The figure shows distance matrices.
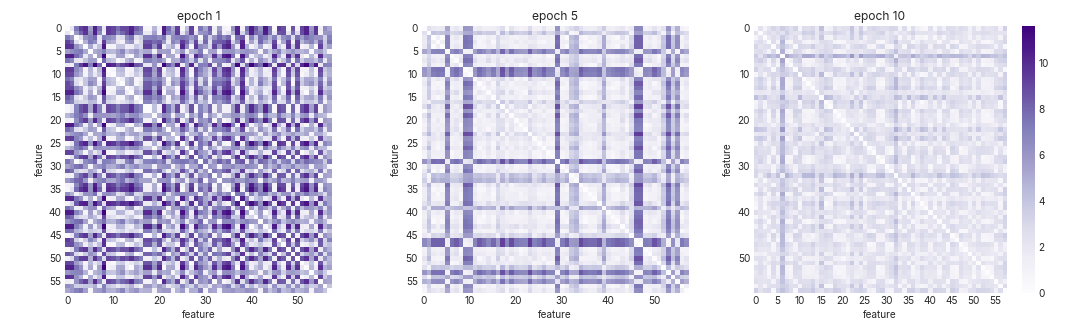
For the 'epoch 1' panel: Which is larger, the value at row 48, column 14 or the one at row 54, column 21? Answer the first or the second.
the first
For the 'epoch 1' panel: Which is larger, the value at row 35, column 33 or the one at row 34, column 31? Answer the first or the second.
the second
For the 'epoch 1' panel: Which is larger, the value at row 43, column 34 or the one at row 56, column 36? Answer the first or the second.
the first
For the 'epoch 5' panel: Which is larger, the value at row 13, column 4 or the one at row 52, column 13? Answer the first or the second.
the second
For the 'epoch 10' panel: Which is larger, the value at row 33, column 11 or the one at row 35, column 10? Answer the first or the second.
the first
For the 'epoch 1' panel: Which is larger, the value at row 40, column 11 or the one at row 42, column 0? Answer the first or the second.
the second
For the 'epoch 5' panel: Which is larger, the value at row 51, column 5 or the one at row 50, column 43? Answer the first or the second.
the first
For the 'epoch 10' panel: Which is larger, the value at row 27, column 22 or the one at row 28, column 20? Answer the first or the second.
the first
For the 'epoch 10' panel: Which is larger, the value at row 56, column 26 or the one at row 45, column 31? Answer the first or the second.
the second
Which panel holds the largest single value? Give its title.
epoch 1
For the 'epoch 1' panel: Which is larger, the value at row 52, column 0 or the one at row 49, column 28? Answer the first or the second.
the first
